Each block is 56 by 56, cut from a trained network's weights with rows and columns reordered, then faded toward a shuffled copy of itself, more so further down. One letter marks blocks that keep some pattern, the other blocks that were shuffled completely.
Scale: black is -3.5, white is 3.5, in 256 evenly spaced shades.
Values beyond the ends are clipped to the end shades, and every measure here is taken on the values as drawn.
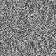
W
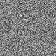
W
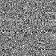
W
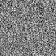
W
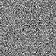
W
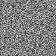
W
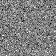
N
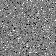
N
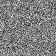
N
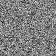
N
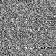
W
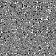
W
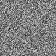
W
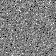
N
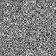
W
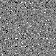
W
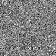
W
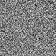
W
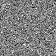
N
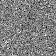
N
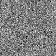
W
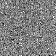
W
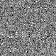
W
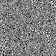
N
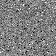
N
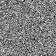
N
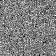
N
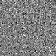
W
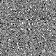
W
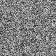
N
